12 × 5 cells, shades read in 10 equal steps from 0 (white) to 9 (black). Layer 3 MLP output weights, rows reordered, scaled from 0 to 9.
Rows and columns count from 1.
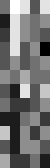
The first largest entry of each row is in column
4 1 1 5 1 2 2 2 1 2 2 5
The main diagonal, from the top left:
5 1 4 4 4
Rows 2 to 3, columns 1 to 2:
8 1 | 7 1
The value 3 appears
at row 6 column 3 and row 12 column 1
